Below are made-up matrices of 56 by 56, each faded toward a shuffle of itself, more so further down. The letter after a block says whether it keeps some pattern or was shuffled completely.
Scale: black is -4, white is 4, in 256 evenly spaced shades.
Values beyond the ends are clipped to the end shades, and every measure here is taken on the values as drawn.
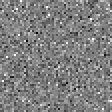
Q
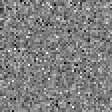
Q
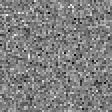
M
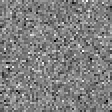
M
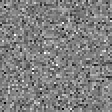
M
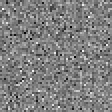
M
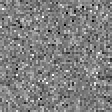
M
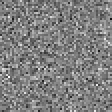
Q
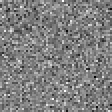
M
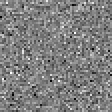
Q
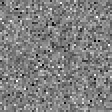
M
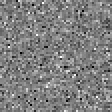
Q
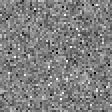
M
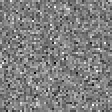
Q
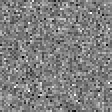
M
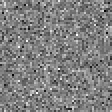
M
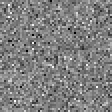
M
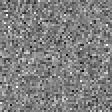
Q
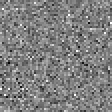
Q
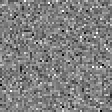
M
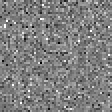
Q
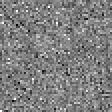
M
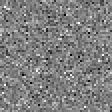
Q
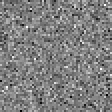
Q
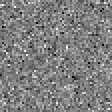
Q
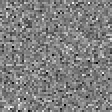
Q
